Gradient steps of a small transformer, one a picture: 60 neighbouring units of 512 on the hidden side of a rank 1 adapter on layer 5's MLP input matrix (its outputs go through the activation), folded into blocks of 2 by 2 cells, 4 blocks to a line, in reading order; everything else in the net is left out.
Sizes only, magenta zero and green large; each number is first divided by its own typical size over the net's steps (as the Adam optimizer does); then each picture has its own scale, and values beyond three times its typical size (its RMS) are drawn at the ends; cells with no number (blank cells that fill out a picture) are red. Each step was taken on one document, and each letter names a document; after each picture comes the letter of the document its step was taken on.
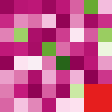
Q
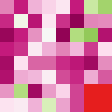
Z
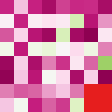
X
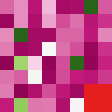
Q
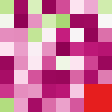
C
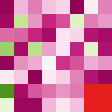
X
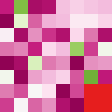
Z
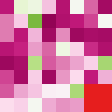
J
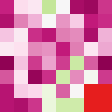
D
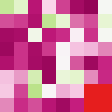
Z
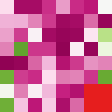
Z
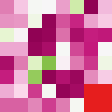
J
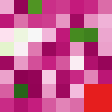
C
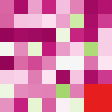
X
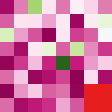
Z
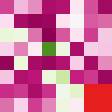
X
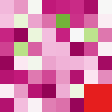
C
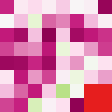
J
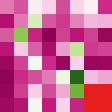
J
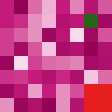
C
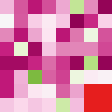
D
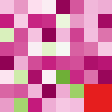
X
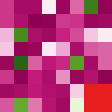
Q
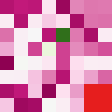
Z
